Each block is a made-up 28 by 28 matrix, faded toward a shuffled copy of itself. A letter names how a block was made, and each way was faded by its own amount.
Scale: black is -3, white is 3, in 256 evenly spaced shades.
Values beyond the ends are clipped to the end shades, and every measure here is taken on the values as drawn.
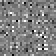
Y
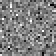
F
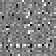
Y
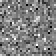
F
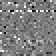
Y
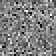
F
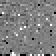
Y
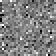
F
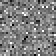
F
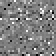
Y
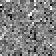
F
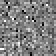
F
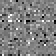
Y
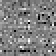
Y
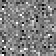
F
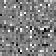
Y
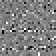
Y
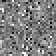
F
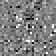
Y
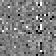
Y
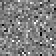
F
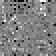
Y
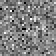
F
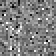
F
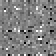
Y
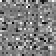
Y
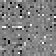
Y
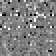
Y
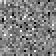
F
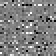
Y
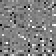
Y
